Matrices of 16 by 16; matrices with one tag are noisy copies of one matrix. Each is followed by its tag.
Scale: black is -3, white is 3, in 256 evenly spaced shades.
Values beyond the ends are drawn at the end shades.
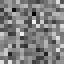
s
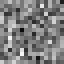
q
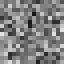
s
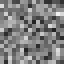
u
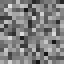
s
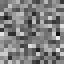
s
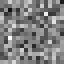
q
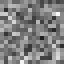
u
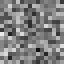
s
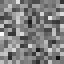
s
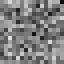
q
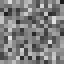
q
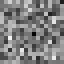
q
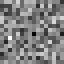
q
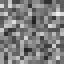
u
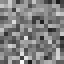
u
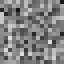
q
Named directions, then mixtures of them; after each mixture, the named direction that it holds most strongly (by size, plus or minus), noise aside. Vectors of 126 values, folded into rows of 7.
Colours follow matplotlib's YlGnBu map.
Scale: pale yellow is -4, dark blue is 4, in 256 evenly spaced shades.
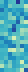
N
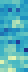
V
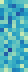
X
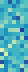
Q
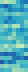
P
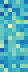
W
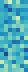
Q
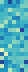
Q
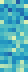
N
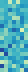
Q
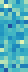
W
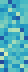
Q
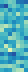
P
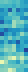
V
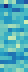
P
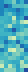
N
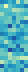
N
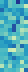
N
